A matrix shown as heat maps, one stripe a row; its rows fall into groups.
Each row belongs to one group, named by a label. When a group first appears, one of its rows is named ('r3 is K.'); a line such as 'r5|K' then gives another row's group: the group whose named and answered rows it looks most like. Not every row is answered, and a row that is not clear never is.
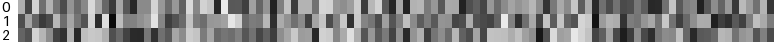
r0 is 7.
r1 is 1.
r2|7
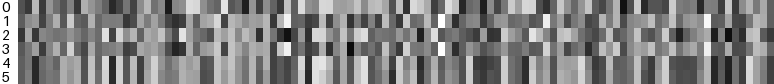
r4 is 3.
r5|3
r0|7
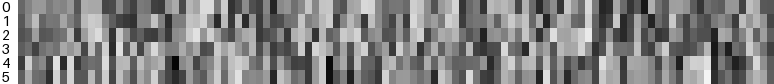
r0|7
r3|3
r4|1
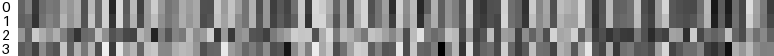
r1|3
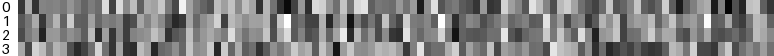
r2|1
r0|3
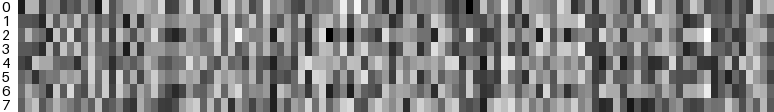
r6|1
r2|1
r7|7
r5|3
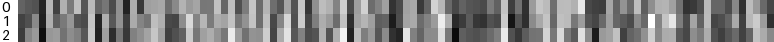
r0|3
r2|1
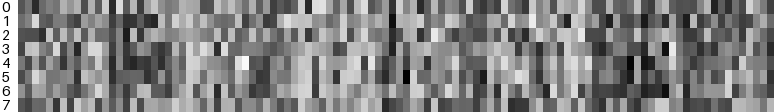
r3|7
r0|3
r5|7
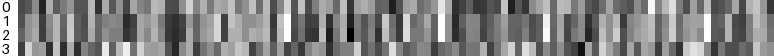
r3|1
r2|1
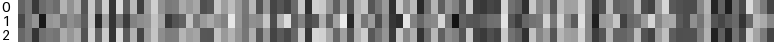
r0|3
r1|1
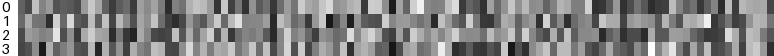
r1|1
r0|7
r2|7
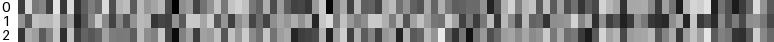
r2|1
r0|1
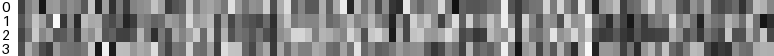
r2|7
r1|7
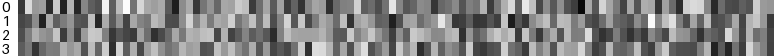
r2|7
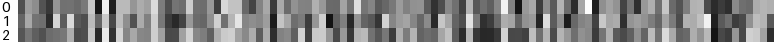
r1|1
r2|3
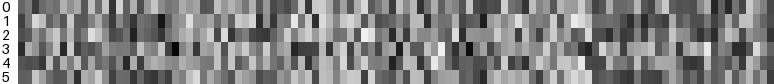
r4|3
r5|7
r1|7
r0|3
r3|1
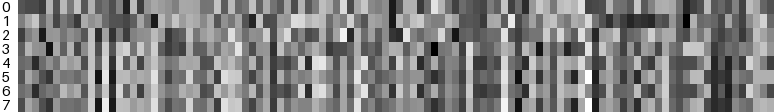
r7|1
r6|3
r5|1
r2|1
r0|3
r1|7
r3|1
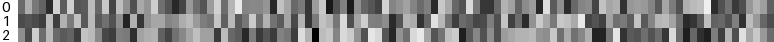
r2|7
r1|3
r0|1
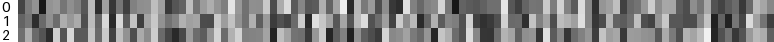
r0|1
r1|3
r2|1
